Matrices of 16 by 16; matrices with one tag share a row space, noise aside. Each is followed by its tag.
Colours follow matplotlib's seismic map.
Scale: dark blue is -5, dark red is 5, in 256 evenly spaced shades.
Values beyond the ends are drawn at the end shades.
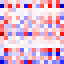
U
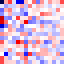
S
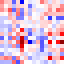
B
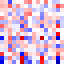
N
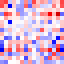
U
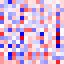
N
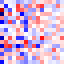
S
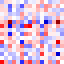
N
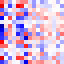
S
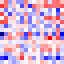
U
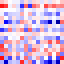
U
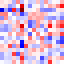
B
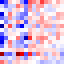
S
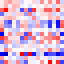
U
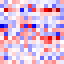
U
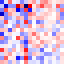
S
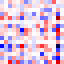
N
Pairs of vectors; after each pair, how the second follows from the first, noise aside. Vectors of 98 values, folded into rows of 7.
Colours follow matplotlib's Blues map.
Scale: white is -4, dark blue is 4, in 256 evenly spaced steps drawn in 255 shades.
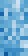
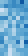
reversed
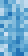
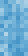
shrunk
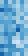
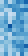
reversed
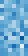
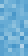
shrunk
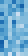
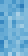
shrunk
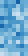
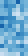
copied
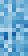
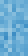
shrunk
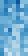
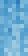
shrunk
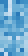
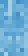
shrunk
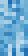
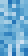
copied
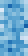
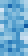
copied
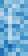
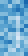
reversed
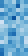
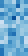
copied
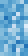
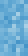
shrunk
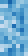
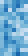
reversed
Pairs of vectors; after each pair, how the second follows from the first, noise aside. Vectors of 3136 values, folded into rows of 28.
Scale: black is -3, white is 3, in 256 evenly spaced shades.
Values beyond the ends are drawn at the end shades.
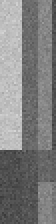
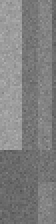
shrunk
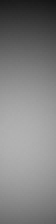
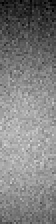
copied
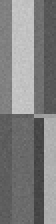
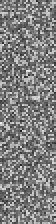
shuffled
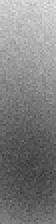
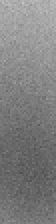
shrunk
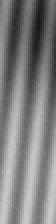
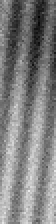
copied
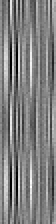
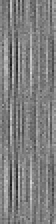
shrunk
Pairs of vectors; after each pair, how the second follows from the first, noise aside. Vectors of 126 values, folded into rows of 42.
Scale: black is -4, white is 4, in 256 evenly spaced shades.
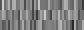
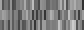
sign-scrambled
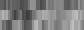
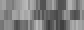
wrapped around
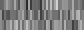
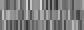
negated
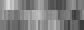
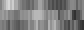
copied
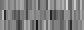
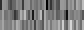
wrapped around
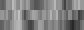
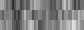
negated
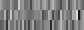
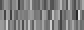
negated
